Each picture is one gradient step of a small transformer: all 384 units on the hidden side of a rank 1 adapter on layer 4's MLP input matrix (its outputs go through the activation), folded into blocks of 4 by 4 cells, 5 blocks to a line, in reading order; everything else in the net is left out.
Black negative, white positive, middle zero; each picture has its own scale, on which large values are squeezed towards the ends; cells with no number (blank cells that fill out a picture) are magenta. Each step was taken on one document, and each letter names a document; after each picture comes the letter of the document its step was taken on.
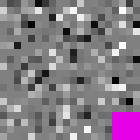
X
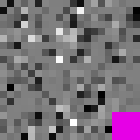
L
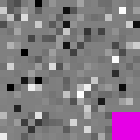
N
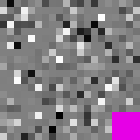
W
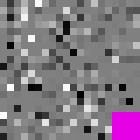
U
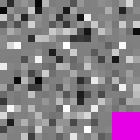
X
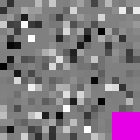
W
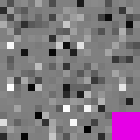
U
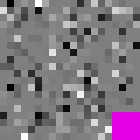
U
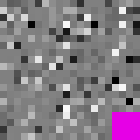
X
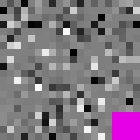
W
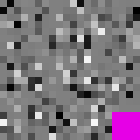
L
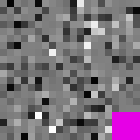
L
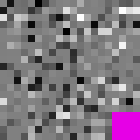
X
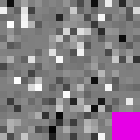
W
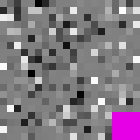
X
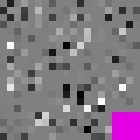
U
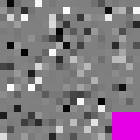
N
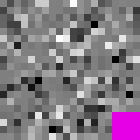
L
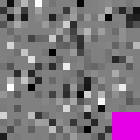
U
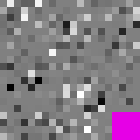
N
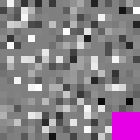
W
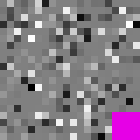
U
